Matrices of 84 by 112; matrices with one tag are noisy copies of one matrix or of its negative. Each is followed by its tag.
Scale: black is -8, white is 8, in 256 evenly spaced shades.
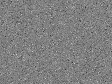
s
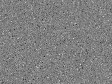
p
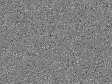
s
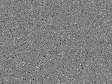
p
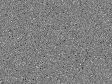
p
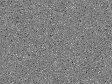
s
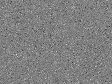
s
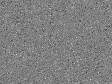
s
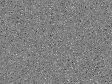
s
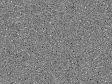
s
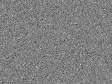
p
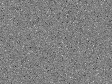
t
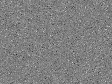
s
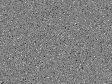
p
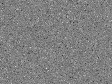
t
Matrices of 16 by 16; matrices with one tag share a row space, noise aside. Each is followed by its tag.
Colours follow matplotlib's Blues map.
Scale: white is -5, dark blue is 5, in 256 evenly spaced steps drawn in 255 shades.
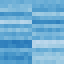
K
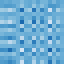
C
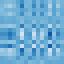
C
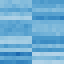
K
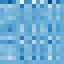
C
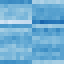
K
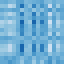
C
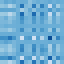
C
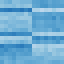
K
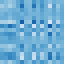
C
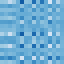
C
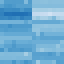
K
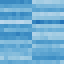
K
